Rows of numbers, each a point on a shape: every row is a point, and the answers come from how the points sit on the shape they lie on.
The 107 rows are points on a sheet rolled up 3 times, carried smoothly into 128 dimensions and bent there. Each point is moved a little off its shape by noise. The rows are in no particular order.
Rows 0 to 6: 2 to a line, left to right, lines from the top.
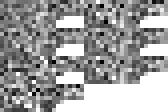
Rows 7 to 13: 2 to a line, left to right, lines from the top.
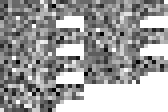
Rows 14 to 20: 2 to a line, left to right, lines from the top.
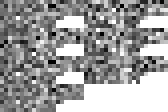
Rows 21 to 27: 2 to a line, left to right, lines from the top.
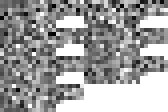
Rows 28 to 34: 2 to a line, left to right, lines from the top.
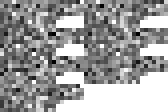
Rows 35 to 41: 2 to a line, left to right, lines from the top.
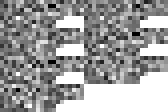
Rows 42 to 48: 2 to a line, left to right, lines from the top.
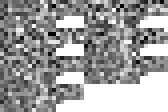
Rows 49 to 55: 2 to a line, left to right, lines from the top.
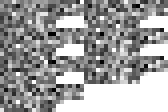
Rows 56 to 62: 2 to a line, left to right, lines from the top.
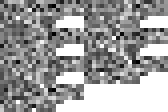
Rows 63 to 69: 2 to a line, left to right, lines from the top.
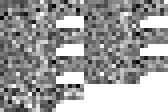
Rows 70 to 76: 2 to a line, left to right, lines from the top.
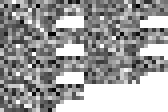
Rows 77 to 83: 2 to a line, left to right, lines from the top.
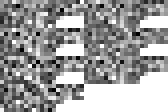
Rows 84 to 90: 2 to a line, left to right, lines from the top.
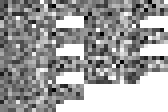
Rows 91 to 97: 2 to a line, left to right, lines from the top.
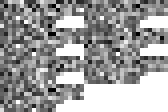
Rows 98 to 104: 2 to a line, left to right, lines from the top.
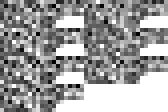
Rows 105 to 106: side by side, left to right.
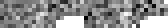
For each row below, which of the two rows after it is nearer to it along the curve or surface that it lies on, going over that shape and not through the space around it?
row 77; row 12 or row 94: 12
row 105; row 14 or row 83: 14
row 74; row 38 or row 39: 39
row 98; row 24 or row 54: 54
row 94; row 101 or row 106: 106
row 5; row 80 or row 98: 98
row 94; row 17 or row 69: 17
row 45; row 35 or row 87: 87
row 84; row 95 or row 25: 95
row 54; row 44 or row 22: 22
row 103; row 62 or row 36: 62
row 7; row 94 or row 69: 94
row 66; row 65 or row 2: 65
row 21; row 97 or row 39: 97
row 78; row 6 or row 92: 92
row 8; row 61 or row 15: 61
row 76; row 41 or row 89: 89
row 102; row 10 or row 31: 10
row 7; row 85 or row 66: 66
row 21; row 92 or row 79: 79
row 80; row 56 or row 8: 8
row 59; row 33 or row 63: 33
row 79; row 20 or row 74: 74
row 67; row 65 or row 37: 37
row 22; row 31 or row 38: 38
